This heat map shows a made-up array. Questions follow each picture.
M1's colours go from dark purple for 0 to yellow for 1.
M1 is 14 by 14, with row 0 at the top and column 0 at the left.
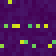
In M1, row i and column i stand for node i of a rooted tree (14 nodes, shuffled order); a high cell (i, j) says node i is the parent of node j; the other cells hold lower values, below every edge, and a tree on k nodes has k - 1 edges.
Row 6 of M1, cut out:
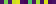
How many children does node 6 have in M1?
6
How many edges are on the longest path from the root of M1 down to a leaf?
4
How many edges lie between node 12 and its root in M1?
3
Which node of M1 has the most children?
6
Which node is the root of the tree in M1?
10
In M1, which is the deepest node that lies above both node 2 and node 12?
11
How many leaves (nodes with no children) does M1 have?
10
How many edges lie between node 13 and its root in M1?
1
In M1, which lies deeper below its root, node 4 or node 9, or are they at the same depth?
the same depth
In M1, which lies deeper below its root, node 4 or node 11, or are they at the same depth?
the same depth
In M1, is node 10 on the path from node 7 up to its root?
yes
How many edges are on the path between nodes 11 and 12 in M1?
1
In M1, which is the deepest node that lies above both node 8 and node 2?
11
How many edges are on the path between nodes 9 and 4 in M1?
2
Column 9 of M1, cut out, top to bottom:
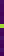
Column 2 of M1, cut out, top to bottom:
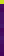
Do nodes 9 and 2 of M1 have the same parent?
no
